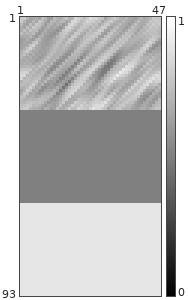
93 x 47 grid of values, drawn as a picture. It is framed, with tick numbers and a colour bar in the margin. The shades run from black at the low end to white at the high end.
The table splits into 3 rows of 1 panel. Panel 1,1: high, slanting up to the right. Panel 2,1: middling, flat. Panel 3,1: very high, flat.
